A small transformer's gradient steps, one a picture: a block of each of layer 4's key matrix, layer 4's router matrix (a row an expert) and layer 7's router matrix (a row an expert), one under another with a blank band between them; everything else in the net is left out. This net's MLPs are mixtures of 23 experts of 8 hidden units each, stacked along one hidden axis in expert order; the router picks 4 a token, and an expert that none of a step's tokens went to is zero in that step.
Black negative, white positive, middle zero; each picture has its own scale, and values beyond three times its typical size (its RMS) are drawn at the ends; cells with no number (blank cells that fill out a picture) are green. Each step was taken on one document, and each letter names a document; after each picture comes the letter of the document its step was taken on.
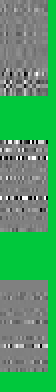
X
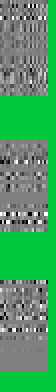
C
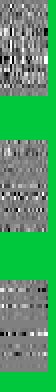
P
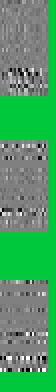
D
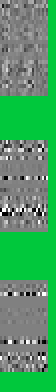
D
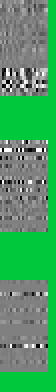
X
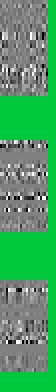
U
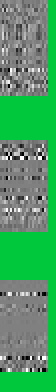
D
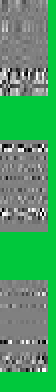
D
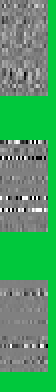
X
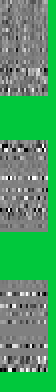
D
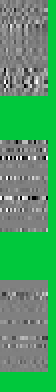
X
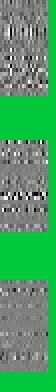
P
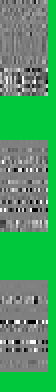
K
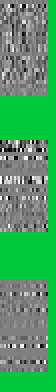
X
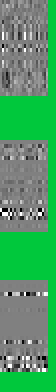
D
